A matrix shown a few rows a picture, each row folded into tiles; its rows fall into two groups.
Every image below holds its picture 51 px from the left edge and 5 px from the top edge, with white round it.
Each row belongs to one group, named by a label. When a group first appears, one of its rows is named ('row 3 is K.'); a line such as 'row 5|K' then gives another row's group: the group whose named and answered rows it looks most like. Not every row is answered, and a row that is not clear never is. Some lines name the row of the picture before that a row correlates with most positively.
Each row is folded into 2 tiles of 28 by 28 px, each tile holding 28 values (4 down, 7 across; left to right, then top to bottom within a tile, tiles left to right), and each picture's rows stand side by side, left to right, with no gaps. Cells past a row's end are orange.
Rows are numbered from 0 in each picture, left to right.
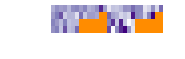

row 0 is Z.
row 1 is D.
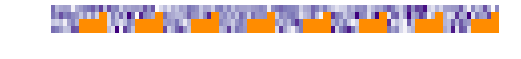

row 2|D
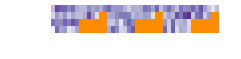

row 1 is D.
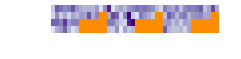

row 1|Z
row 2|Z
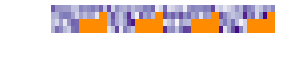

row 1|Z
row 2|D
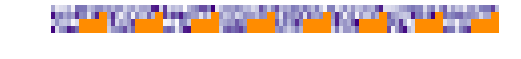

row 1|Z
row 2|D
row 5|Z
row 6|D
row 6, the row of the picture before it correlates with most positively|3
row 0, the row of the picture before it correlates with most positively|3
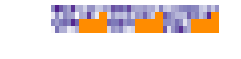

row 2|D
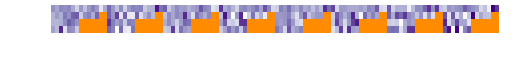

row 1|Z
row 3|Z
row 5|Z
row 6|D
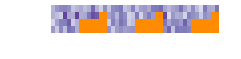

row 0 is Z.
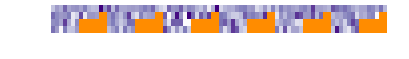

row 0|Z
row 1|Z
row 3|D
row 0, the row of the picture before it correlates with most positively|1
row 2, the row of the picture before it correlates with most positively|0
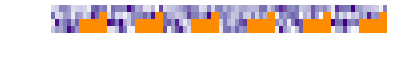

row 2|D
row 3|Z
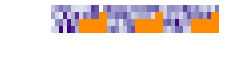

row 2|D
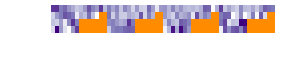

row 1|Z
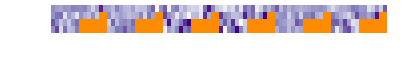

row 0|Z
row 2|Z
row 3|D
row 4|Z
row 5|D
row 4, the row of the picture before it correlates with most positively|3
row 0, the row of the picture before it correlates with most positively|3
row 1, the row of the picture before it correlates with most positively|2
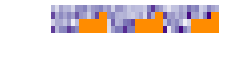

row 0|D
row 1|Z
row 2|D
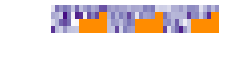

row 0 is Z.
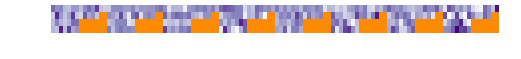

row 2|D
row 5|D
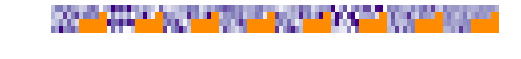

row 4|D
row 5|Z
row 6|Z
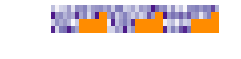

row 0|D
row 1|Z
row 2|D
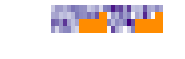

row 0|D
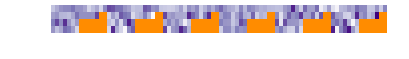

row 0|D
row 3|Z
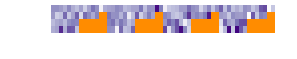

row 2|D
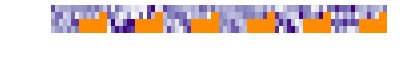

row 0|Z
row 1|Z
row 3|D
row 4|D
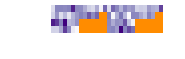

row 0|D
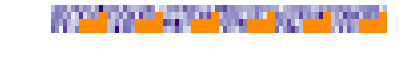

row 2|D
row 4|D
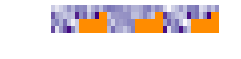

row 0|D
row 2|D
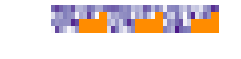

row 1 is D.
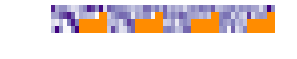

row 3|Z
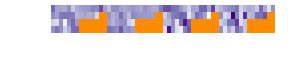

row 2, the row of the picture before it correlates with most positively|1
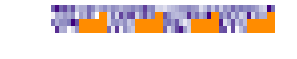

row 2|D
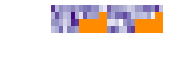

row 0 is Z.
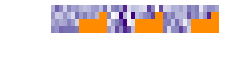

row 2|D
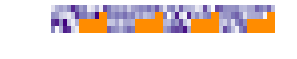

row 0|D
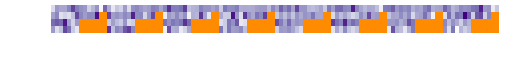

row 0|D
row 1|D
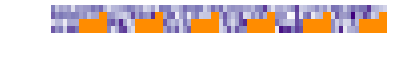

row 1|D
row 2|Z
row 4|Z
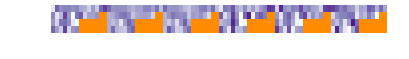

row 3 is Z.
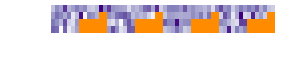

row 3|Z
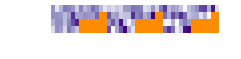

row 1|D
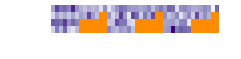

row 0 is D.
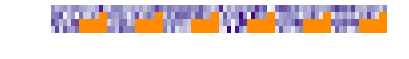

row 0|Z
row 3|Z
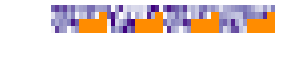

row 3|D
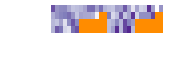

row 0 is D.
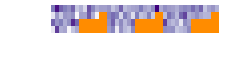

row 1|Z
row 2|Z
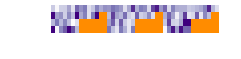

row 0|D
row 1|Z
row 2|Z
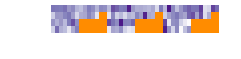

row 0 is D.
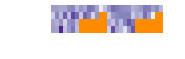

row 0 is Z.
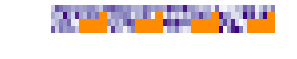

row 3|D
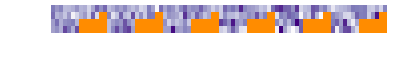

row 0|Z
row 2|Z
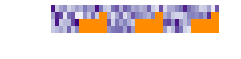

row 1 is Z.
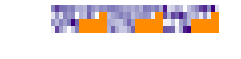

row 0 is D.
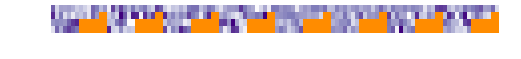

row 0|Z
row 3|D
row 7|Z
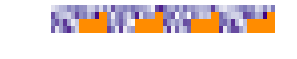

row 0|D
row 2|Z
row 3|D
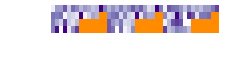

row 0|Z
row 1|Z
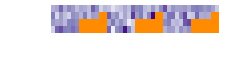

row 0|Z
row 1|D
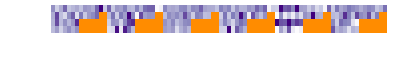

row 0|Z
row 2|Z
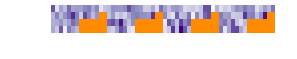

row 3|D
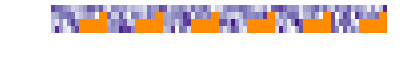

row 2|Z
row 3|D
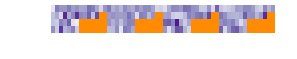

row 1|Z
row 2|D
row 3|D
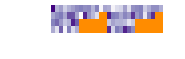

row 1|D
